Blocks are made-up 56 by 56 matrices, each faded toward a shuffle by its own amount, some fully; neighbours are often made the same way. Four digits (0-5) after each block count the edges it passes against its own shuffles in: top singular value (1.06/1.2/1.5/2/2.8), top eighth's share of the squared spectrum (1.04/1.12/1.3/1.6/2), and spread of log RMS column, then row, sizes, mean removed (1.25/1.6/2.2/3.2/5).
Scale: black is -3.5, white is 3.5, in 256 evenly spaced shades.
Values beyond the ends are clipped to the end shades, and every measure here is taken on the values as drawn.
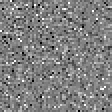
3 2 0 1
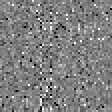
3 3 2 1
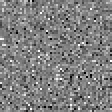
3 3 1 1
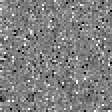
2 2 0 0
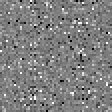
3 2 1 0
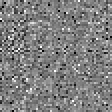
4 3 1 1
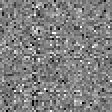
4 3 2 1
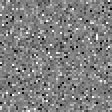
0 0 0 0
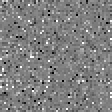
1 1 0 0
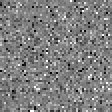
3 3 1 0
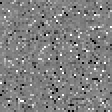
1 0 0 0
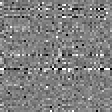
4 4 2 3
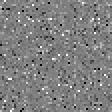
1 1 0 0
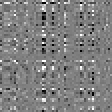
5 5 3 3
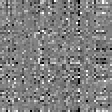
4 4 3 3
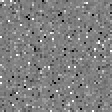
0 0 0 0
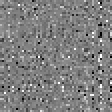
4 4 2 1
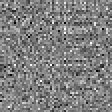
3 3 2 1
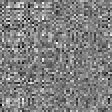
4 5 3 2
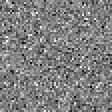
2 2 0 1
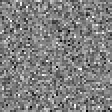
0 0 0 0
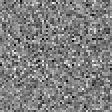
3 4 1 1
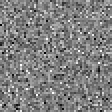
2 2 0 0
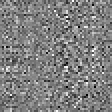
4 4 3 2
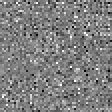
3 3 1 1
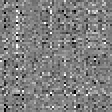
4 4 3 2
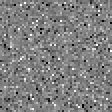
0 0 0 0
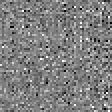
3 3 2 1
